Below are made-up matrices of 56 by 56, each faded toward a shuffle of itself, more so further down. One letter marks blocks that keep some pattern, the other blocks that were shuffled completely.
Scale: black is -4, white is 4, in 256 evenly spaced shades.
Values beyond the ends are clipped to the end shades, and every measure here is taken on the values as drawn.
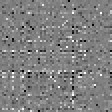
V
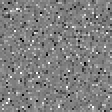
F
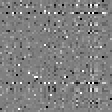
V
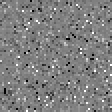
F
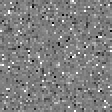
F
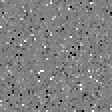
F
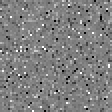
F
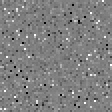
F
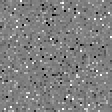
F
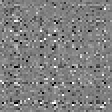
V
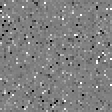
F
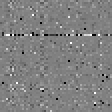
V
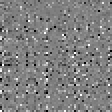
V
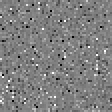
F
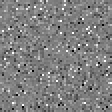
F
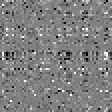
V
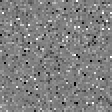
F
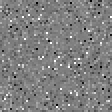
F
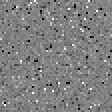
F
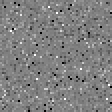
F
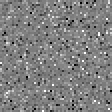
F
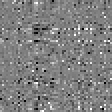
V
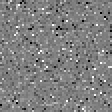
F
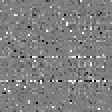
V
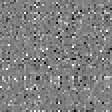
V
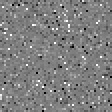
F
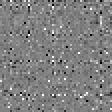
V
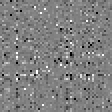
V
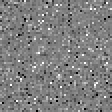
F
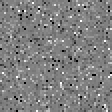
F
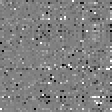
V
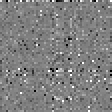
V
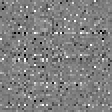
V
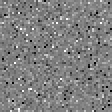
F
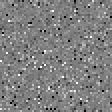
F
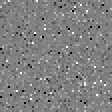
F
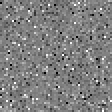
F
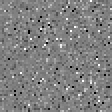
F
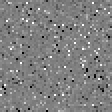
F
